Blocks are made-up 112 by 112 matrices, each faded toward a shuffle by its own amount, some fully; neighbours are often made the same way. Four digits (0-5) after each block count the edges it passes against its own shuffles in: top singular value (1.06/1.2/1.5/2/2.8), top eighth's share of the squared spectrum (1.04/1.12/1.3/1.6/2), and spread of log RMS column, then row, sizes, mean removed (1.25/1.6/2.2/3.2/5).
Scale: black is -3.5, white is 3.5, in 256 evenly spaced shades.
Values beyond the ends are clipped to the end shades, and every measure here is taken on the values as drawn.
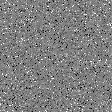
3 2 0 0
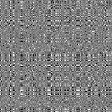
5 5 4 4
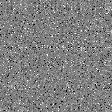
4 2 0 1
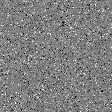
2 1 0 0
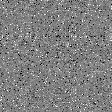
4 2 0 1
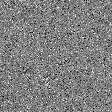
2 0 0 0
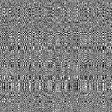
5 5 4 4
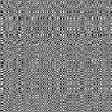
5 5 4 4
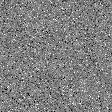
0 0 0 0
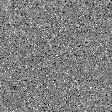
2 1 0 1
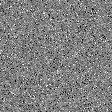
0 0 0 0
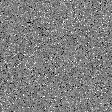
0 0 0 0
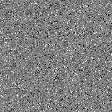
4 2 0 1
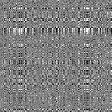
5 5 4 4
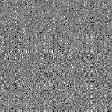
5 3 2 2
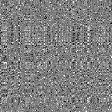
5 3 3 2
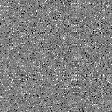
4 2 1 1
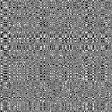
5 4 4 4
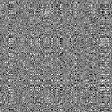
5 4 3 3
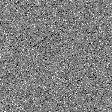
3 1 0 0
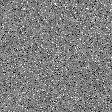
1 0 0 0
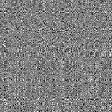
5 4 3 3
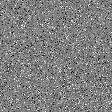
0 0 0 0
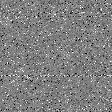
1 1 0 2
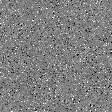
0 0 0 0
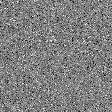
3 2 0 0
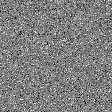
2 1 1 0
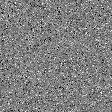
0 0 0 0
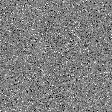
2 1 0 0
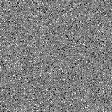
3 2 1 1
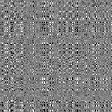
5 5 4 4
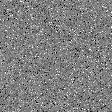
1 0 0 0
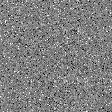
3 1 0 0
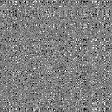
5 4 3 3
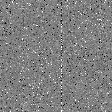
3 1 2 0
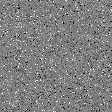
0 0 1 0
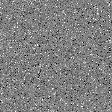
1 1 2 0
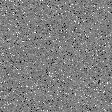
0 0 0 0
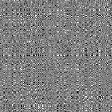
5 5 3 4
